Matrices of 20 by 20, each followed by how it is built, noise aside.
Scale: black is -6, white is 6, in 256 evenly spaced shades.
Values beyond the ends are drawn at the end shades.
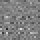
uneven rows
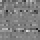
uneven rows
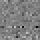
uneven rows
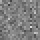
uneven columns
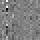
uneven columns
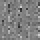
uneven columns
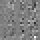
uneven columns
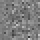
uneven columns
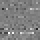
uneven rows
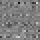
uneven rows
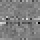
uneven rows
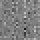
uneven columns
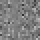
uneven columns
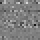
uneven rows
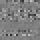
uneven rows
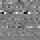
uneven rows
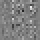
uneven columns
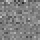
uneven rows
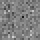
uneven columns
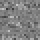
uneven rows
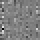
uneven columns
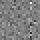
uneven columns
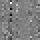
uneven columns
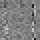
uneven columns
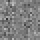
uneven columns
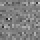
uneven rows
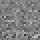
uneven rows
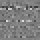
uneven rows
